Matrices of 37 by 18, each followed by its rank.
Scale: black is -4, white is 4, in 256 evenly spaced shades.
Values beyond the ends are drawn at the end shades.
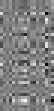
two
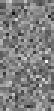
full rank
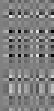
one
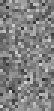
full rank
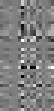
two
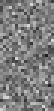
full rank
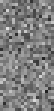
full rank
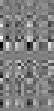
two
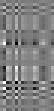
one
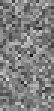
full rank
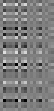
one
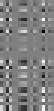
one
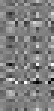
two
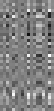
two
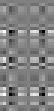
one
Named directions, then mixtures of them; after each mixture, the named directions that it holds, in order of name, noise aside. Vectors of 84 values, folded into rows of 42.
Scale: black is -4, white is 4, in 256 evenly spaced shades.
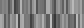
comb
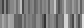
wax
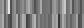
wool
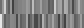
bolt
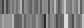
wax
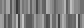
comb, wool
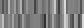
wax, wool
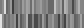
bolt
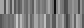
bolt, comb, wax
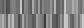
comb, wax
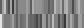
bolt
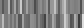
wax, wool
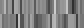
bolt, comb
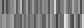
wax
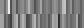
wool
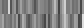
wax, wool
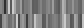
bolt, wax, wool
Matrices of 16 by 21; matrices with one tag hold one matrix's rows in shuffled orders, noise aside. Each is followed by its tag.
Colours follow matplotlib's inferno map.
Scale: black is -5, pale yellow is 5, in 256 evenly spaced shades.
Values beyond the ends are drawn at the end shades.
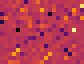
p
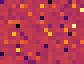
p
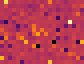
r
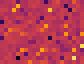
p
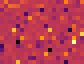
p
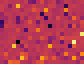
p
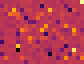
p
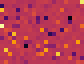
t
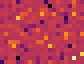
p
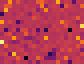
t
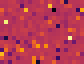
r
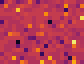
p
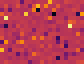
r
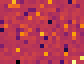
p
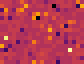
r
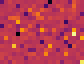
p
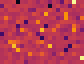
p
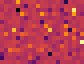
p
